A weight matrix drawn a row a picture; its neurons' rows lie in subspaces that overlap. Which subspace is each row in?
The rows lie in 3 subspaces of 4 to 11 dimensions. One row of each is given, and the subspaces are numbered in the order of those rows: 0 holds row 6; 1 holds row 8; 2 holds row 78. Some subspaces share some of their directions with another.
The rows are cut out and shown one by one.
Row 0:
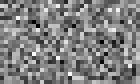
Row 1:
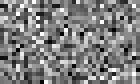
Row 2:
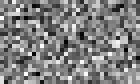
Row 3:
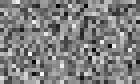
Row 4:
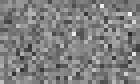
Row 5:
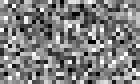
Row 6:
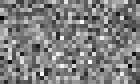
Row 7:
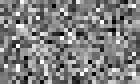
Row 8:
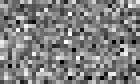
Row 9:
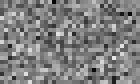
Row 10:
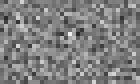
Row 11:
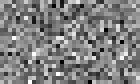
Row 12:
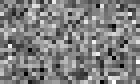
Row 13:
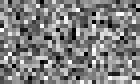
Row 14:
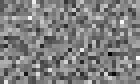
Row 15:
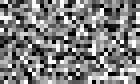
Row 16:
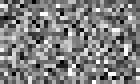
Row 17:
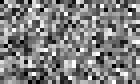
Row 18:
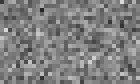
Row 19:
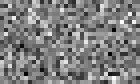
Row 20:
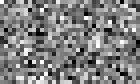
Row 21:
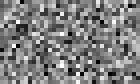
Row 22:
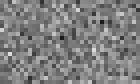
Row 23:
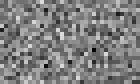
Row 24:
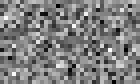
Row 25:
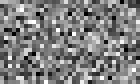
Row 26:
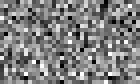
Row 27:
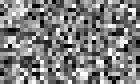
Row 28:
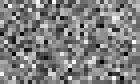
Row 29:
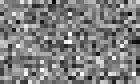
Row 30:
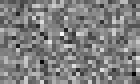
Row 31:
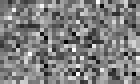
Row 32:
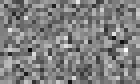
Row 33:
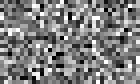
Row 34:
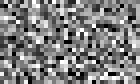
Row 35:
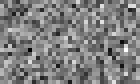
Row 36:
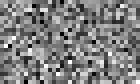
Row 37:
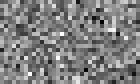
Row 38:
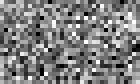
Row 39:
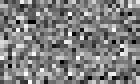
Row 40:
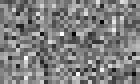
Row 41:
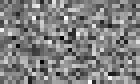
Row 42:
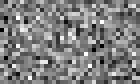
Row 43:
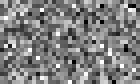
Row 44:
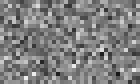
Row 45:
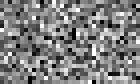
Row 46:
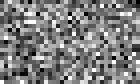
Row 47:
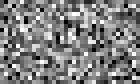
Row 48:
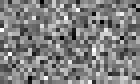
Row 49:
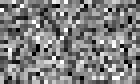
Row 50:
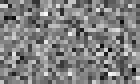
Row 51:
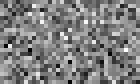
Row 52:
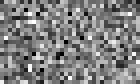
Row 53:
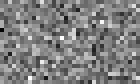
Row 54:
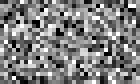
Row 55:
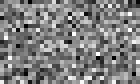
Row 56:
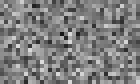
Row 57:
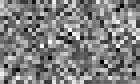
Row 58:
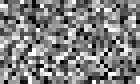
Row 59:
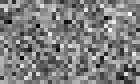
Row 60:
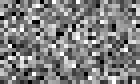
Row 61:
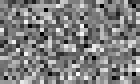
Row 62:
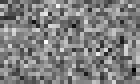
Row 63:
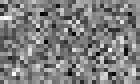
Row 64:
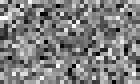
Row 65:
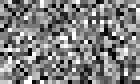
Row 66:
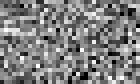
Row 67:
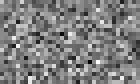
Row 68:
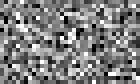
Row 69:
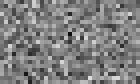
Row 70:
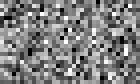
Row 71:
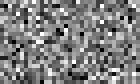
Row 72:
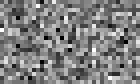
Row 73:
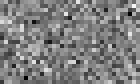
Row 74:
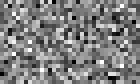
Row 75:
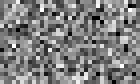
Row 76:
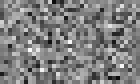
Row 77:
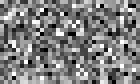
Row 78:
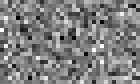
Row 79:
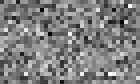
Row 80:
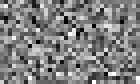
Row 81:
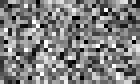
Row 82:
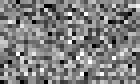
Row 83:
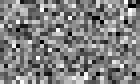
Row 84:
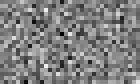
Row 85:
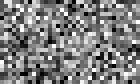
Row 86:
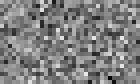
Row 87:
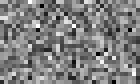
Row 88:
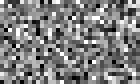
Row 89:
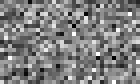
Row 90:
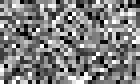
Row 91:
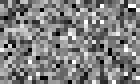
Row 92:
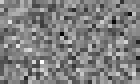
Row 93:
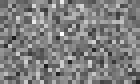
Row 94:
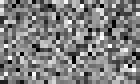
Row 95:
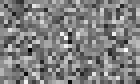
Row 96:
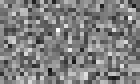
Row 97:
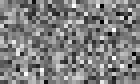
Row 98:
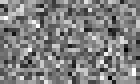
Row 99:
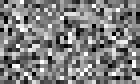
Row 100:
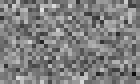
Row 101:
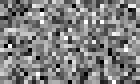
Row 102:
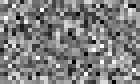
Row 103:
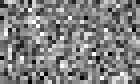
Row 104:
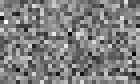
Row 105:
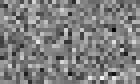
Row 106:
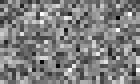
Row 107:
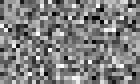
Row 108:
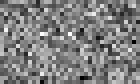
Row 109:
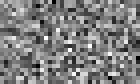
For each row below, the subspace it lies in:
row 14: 0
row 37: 1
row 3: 0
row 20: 0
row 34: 1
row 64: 0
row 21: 1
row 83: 1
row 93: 2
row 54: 2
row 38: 0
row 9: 0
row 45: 2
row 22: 2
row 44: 0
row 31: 1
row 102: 2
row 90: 0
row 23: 2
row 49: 0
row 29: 1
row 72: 2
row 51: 2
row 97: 0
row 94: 0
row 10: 2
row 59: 0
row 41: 2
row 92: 0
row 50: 0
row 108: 0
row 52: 0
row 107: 0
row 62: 0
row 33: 0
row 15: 1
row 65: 2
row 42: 2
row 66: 0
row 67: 0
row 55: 1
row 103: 0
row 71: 1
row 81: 0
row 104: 0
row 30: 1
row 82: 0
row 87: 1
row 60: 0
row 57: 0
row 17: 0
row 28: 0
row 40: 1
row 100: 0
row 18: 0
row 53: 2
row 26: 0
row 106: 0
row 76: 0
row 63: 1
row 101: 2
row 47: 2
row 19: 0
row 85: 0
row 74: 0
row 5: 2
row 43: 2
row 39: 1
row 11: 2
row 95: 2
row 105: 1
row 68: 2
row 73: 0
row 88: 0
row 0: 0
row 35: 2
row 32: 2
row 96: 1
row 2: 0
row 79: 0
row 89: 1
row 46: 0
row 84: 2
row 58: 0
